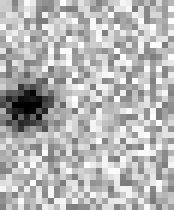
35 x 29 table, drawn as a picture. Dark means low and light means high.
Overall the values sit about 70% of the way up the scale. One dip sinks in the middle left. No row or column stands out. No regular stripes run through it. The middle left is the ninth with the lowest average.
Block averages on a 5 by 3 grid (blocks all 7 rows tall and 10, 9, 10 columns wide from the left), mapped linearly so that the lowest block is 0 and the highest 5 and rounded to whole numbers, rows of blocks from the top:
5 5 5 / 4 5 5 / 0 5 4 / 4 5 5 / 5 5 5
